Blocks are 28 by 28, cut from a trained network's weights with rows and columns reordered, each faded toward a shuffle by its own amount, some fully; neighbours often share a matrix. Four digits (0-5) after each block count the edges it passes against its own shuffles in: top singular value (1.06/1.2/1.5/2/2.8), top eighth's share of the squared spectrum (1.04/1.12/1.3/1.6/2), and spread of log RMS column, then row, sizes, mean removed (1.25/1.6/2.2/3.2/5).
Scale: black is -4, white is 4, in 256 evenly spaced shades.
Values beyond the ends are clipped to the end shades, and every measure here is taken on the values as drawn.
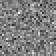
0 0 0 0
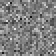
0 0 0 0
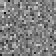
0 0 0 0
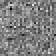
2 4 0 2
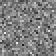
0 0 0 0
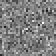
0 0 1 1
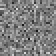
2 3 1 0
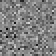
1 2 1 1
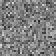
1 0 0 0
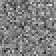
2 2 0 1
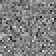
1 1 0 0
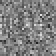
2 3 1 1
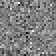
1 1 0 0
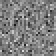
3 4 0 1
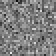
1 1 0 0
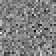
1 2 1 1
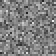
2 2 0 0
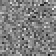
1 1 0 0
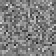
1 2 0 0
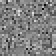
1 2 0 1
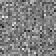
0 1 1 0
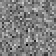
2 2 0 0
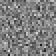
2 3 0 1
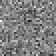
1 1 0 1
